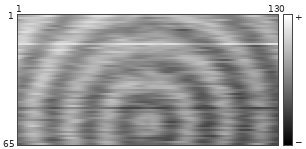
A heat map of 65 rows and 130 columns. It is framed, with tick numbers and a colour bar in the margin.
Odd lines: rows 15 and 47. Histogram: bell-shaped. Rings: centred on the bottom middle. Slope: up to the top left. Ninth with the lowest average: bottom right.
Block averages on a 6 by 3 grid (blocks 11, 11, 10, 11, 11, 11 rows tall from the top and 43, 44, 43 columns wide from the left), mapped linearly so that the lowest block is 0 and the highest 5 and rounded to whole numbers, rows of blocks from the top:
533 / 442 / 422 / 331 / 210 / 210
